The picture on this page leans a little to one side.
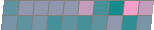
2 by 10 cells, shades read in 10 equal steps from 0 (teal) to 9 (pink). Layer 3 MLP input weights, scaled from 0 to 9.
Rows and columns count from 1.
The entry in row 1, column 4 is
5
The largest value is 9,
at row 1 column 9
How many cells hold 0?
1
